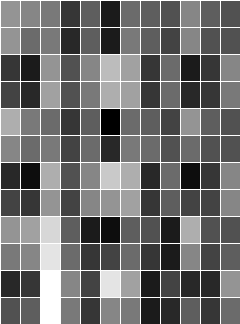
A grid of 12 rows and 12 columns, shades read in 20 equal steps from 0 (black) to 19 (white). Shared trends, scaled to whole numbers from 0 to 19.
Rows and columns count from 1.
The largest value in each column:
13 12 19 10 10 17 13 8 8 13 7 11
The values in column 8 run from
2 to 8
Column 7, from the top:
8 9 12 12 8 9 13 12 7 8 12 9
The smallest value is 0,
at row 5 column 6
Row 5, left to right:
13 9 8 4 7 0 8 7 5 11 7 6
